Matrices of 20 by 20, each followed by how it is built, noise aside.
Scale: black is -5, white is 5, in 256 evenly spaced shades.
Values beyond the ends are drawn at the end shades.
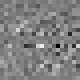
uneven rows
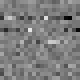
uneven rows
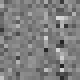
uneven columns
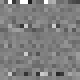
uneven rows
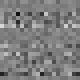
uneven rows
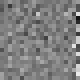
uneven columns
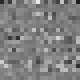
uneven rows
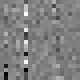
uneven columns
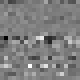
uneven rows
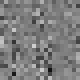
uneven columns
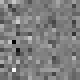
uneven columns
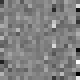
uneven columns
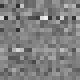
uneven rows
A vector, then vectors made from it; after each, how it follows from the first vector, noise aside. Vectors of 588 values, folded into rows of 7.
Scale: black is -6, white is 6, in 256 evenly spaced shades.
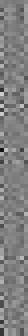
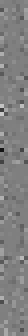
partly zeroed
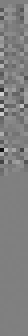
partly zeroed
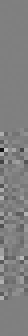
partly zeroed
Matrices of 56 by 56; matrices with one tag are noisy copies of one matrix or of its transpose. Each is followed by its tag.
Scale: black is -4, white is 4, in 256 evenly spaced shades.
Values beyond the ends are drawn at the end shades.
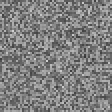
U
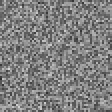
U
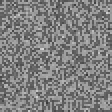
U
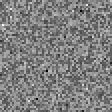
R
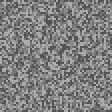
U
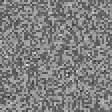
U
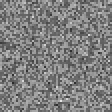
R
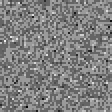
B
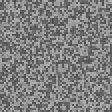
R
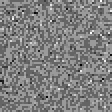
B
